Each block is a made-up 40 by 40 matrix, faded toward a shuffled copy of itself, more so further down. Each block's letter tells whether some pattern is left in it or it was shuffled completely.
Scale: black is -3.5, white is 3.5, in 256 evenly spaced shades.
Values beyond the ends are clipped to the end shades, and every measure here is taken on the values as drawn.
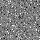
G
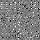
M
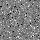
G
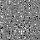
M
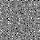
M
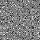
M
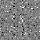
M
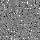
G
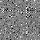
M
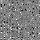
M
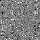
M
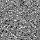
M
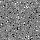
G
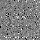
M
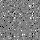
M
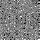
M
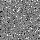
G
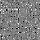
M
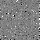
M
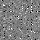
M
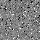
G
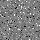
G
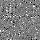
M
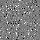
M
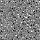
M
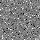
G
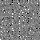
M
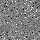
G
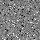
G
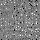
M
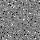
G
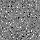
M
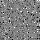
M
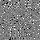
M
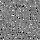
M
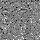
M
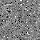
M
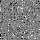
M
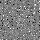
M
